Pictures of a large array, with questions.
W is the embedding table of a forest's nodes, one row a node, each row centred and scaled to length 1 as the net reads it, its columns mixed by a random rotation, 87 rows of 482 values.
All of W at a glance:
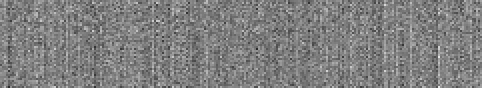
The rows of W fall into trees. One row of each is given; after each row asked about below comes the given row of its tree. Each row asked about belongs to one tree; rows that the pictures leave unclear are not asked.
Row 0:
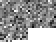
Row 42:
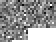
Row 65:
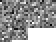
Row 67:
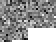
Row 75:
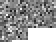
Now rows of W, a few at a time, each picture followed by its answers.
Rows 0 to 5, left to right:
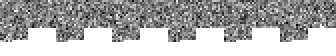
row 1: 67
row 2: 67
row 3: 67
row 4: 0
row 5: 42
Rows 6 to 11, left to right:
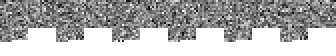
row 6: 75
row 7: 65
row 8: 0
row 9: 0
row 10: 67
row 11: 65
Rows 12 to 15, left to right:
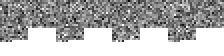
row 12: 0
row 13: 0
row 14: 0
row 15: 75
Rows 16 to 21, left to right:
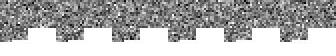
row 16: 42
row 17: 75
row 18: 75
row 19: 67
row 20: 67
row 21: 67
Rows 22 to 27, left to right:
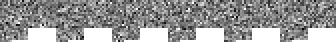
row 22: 42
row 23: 65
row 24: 0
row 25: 65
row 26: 75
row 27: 42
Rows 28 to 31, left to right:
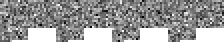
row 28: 75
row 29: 75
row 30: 67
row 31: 67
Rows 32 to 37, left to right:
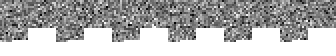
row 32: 75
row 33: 42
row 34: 42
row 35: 65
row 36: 0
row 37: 67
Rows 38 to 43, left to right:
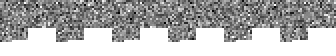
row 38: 42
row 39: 65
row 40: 0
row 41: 67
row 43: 65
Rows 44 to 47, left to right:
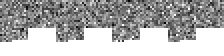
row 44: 42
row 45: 65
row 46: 0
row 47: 75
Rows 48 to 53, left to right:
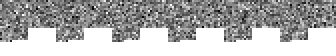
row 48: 0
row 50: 67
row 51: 75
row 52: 0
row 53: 67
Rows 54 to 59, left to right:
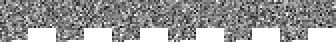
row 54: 75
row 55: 42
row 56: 0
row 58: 67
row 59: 75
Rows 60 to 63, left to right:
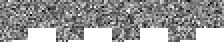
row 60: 42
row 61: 0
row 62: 0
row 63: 75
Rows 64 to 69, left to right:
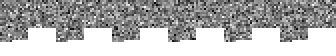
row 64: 0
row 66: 75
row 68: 75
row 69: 65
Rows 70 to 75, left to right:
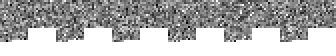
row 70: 67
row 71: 0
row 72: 75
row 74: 0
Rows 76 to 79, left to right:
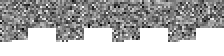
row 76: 42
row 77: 0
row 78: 65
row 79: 42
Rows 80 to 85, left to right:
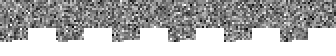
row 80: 0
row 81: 75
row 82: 42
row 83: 75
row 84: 42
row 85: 67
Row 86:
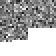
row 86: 0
